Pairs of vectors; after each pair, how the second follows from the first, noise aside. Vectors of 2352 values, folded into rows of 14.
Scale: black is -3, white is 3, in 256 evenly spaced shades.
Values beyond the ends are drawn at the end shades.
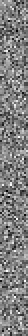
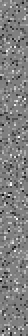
partly zeroed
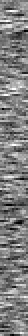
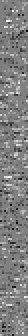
partly zeroed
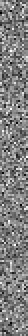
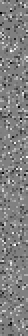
partly zeroed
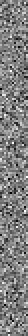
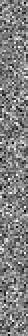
negated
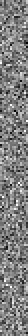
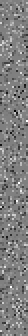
partly zeroed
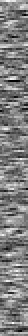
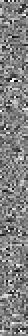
sign-scrambled
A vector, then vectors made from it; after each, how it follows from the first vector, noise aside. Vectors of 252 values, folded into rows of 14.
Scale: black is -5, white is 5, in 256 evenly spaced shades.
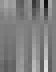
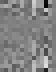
sign-scrambled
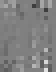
partly zeroed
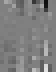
partly zeroed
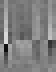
wrapped around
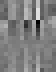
wrapped around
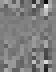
sign-scrambled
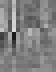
wrapped around
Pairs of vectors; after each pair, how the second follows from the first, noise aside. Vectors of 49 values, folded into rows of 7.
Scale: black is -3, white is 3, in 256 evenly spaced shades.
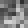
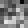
copied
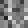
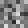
wrapped around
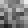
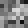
wrapped around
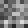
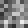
copied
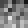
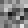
wrapped around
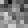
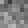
shrunk
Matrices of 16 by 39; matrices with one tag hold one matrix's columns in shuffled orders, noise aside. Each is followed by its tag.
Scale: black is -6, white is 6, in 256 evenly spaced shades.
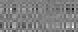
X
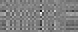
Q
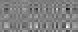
X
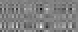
X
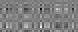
X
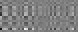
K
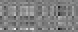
K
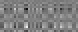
X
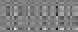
K
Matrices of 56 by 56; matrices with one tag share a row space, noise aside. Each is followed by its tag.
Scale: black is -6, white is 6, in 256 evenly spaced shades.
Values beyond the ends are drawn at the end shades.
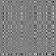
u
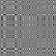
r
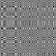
r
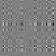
u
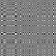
r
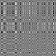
r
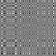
r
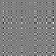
u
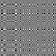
r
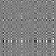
u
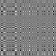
r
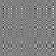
u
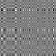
r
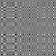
r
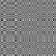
r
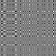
r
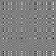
u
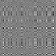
u
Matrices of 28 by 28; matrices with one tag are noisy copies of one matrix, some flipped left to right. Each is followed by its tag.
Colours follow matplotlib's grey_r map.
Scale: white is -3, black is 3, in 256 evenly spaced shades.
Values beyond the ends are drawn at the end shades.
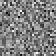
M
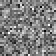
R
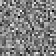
M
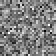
R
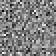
M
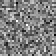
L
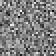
M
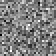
L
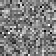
R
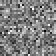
R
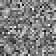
R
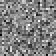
L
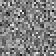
M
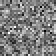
R
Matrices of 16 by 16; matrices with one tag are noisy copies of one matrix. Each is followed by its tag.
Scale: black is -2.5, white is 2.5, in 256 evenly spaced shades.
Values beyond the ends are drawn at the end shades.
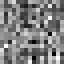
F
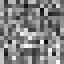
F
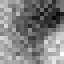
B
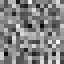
F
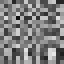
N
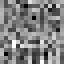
F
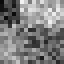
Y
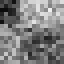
Y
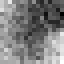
B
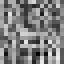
F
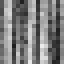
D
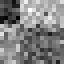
Y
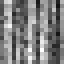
D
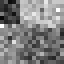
Y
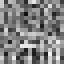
F
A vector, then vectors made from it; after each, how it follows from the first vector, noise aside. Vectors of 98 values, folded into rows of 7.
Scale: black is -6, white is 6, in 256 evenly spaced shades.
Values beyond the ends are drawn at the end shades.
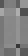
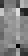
scaled up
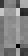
scaled up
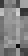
scaled up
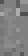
partly zeroed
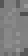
partly zeroed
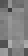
reversed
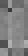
reversed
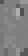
partly zeroed
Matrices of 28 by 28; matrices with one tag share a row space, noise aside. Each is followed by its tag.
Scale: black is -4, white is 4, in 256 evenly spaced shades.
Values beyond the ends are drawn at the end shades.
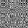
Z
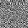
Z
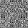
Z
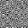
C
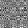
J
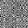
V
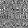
V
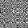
V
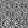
C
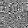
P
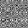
C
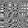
P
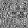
J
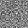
C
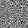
Z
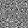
C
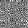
Z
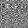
C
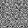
C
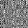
V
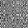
V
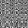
C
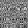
J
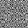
Z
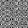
C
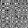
C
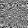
P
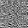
P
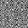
C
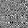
Z
